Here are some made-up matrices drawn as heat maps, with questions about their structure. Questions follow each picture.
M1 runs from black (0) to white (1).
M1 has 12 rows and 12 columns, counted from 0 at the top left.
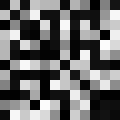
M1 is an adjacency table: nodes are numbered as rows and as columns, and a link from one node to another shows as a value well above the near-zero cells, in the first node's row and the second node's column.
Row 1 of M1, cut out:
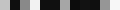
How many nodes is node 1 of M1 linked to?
6
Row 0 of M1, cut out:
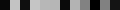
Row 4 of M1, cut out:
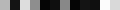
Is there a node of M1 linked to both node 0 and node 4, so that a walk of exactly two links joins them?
yes
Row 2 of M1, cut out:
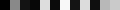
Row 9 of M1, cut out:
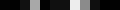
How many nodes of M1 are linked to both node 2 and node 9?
1
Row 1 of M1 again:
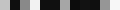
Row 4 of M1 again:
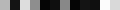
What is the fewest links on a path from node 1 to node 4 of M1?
2
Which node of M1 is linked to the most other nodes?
node 8
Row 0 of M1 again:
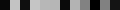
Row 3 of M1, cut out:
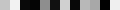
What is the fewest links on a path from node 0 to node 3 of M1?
1
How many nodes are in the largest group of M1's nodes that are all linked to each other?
4
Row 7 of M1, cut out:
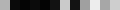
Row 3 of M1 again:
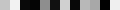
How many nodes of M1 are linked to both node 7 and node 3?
5
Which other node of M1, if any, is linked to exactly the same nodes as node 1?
node 4
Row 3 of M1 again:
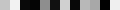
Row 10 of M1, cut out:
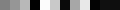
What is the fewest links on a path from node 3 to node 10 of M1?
2
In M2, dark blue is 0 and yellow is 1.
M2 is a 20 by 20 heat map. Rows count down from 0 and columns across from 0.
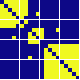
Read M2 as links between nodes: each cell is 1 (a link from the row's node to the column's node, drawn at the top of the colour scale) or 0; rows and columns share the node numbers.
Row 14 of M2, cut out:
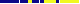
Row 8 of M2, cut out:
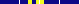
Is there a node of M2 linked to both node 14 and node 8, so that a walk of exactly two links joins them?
yes
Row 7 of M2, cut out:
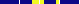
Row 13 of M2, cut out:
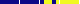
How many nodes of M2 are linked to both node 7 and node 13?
1
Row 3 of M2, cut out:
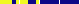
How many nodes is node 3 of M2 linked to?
7
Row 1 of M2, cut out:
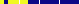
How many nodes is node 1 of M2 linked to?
6
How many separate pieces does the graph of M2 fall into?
1
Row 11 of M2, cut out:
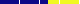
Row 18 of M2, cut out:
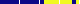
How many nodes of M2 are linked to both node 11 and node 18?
7
